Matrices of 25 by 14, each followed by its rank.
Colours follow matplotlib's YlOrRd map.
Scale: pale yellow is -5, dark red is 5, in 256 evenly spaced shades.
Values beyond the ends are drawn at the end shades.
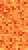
full rank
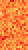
full rank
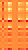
one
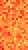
full rank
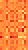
two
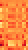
two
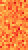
full rank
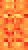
two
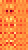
two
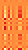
one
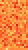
full rank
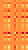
one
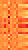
two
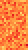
full rank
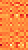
two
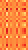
one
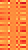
one
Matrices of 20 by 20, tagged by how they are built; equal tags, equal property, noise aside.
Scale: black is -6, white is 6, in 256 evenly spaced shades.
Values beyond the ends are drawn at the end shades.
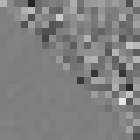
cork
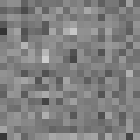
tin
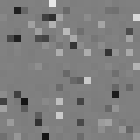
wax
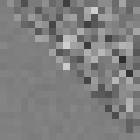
cork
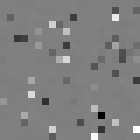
wax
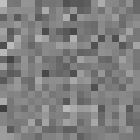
tin
